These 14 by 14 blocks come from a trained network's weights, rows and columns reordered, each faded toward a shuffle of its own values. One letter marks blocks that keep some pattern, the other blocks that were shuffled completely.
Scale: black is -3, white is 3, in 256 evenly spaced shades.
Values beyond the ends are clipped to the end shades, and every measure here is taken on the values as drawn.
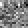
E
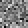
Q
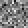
Q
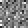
E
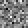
Q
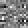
E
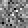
Q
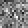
Q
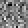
E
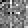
E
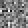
E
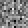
Q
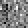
E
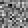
E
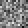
Q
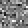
Q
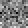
E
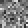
Q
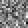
Q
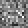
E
